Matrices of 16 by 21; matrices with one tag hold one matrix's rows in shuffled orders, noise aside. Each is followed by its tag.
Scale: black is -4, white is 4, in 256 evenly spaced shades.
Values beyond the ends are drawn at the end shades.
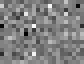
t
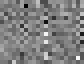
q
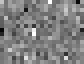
t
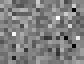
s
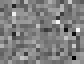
s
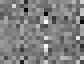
q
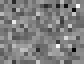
s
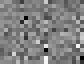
q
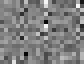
q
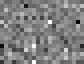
t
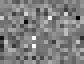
t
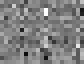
q
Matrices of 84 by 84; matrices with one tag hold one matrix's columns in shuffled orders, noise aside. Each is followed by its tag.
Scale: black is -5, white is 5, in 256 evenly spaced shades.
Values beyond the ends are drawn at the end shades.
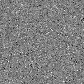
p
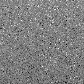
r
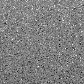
r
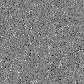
p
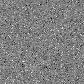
p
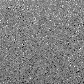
r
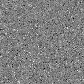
p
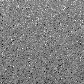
r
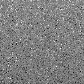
r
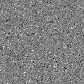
p
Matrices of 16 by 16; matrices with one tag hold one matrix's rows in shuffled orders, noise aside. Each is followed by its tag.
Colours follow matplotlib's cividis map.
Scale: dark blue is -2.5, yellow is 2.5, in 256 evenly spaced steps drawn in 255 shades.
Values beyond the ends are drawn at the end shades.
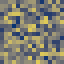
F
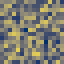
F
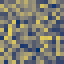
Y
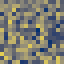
Y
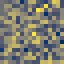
F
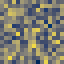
F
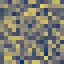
F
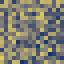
Y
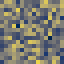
F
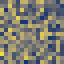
Y
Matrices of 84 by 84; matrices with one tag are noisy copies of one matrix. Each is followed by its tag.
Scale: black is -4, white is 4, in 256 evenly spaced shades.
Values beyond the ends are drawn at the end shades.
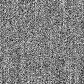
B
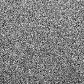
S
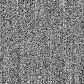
B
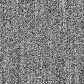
B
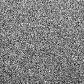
S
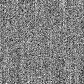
B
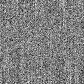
B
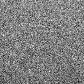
S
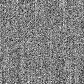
B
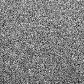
S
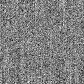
B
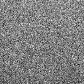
S
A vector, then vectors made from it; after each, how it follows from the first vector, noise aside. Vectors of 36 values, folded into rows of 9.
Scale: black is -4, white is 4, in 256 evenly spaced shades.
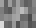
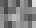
reversed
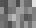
reversed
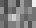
reversed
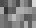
reversed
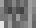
sign-scrambled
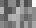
reversed
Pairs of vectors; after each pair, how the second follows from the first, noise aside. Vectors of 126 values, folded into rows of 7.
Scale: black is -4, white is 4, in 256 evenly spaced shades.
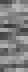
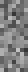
shuffled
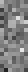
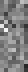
shuffled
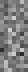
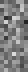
reversed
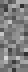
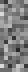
shuffled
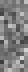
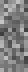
reversed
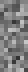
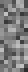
shuffled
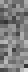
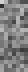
reversed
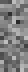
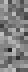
reversed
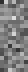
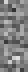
shuffled
